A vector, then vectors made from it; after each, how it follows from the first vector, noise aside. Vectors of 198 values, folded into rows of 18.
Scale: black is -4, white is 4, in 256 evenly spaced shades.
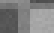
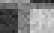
scaled up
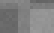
shrunk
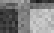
scaled up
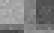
reversed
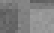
shrunk
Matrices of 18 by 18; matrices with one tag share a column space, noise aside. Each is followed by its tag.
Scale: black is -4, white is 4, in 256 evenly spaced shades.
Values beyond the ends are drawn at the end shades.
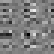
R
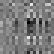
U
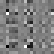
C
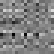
R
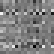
C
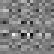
R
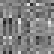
U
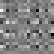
R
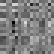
U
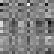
U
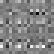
C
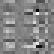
C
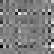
C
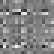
C
